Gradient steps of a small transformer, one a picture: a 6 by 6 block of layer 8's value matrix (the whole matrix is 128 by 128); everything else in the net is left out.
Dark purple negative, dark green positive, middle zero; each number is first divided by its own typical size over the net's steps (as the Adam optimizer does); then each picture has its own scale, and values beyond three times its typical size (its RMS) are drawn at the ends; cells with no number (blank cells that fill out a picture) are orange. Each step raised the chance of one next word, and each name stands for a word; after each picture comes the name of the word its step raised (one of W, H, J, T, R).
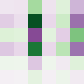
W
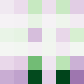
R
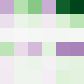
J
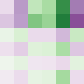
W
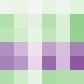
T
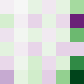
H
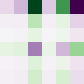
J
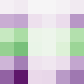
R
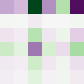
J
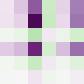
W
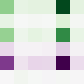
T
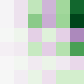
W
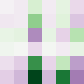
R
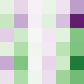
H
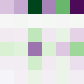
J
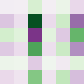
W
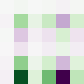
R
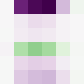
J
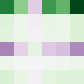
J
